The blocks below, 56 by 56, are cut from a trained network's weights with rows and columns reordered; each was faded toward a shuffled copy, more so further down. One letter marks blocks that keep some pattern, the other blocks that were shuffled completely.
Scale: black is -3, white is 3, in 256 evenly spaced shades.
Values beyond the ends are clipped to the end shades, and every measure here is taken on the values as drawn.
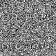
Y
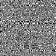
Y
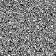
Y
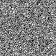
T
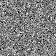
T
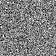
T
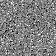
T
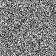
T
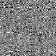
Y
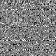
Y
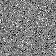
T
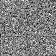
T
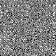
Y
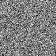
Y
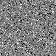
T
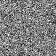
T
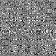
Y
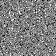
T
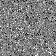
T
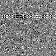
Y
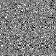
Y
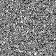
T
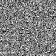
Y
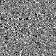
Y
